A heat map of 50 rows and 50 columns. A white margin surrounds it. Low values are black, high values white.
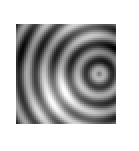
No lone cell stands out from its neighbours. The bottom middle is the ninth with the highest average. Concentric rings centre on the middle right. No single row or column stands out from its neighbours.
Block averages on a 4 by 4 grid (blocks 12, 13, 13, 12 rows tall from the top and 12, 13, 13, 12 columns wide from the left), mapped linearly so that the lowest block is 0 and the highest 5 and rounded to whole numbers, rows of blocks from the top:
1131 / 0211 / 1532 / 2441
